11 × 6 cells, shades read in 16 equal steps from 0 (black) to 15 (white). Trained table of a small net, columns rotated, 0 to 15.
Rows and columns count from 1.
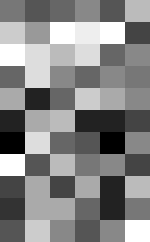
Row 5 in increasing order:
2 6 8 10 10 12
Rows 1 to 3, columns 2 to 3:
5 6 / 9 15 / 13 11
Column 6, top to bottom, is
11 4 8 7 8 4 8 4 11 7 15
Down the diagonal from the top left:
7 9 11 6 10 4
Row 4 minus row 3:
-9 0 -3 -7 2 -1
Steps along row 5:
down up up down down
